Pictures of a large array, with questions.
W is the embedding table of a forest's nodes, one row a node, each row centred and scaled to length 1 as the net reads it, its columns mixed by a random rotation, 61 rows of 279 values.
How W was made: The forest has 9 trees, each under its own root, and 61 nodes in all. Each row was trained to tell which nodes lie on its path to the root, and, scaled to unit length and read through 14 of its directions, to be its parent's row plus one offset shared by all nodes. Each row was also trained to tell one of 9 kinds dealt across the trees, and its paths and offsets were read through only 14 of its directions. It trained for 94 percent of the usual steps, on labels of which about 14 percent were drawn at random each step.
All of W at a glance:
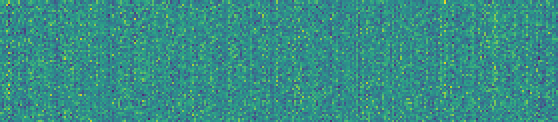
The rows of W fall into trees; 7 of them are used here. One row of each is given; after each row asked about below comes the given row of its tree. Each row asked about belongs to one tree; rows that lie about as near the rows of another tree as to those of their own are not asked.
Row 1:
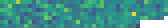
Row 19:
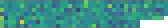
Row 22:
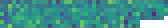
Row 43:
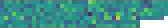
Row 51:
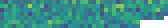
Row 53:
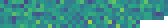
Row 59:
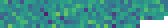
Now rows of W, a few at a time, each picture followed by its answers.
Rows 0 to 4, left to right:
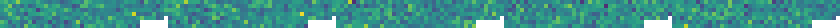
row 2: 22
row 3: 43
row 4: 1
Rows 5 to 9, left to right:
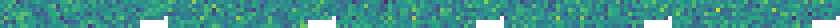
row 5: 22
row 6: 19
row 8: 22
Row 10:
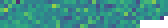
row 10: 22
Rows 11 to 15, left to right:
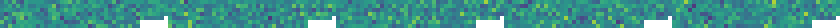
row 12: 22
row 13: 1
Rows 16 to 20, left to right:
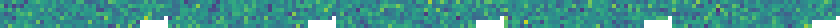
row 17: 22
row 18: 43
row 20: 19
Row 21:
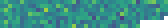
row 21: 1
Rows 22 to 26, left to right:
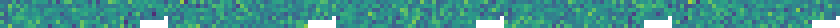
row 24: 1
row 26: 1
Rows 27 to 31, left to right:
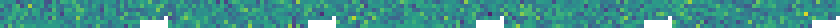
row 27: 22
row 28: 22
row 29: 1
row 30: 22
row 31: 1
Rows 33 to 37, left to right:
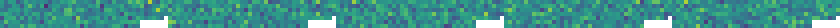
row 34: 1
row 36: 1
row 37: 22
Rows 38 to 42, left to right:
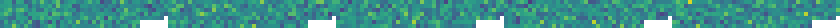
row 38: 1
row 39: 1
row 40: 1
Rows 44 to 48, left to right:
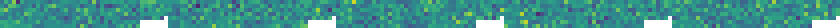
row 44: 22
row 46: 43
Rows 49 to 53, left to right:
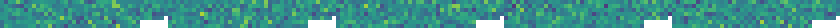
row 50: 1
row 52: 43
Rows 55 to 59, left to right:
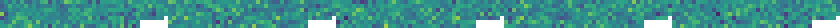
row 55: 22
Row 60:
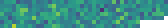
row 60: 22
